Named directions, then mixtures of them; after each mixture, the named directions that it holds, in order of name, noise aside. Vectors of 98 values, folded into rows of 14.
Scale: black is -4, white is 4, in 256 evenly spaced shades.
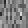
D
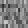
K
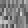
D, K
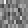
D, K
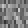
K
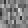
D, K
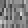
D, K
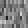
D, K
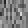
D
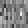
D, K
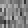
D, K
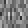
D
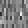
D, K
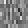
D, K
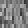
D, K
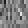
D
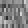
D, K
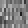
D, K
